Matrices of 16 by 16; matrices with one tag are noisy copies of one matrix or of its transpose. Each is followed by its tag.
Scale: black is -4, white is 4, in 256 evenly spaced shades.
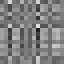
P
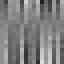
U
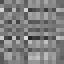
P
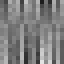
U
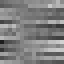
U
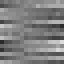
U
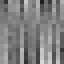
U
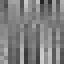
U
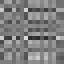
P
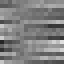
U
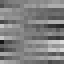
U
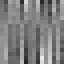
U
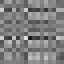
P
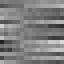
U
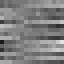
U
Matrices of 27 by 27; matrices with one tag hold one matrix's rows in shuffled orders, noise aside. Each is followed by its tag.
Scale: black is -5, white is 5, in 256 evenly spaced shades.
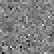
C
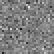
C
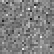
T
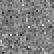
C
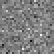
T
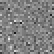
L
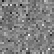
C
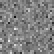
L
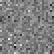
L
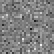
T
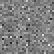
C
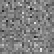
T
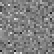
L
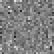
L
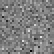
T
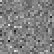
L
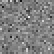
C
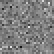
C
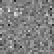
L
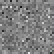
C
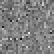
C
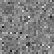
C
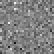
L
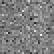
T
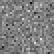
T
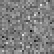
T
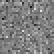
T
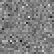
C
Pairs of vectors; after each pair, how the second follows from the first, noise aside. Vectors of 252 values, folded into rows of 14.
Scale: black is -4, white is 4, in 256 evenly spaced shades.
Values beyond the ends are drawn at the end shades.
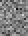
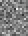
negated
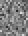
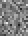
reversed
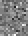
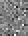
sign-scrambled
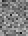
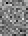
reversed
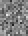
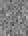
shrunk
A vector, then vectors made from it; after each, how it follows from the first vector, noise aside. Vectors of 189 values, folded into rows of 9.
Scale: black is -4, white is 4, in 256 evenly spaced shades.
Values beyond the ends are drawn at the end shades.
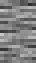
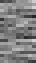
wrapped around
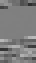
partly zeroed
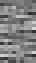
reversed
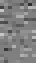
partly zeroed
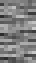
reversed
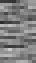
wrapped around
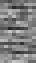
wrapped around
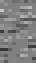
partly zeroed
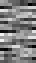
scaled up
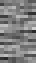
reversed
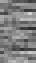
wrapped around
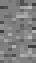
partly zeroed
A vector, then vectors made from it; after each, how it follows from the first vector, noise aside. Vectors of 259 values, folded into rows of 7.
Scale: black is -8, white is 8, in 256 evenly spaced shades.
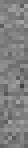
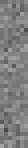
wrapped around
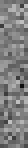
scaled up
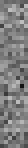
scaled up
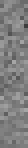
wrapped around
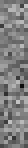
scaled up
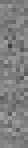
wrapped around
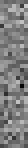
scaled up
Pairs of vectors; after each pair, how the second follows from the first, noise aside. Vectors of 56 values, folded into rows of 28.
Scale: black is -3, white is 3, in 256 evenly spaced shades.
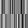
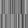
shrunk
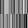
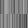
shrunk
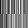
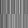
shrunk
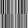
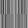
shrunk
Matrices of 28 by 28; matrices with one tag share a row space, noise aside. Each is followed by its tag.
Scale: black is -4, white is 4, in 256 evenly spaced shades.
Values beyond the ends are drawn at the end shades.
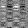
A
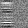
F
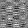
A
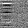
F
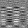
A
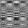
A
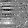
F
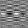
A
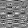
A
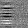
F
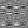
A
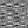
A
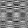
A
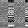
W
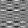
A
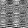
A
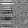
F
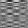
A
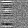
F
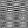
A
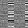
W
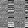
W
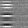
F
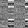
W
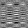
A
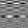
A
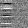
F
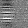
F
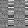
W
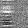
F
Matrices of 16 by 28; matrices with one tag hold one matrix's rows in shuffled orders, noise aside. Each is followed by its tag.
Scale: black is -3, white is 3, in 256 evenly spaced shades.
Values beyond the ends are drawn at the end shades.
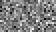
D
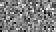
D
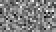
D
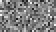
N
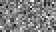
D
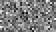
N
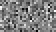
N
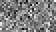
N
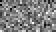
D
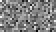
N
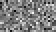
D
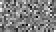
N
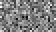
N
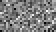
D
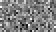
N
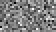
D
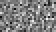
D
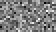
D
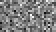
D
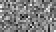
N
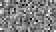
N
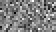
D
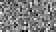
N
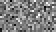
D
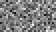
D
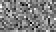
N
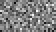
D
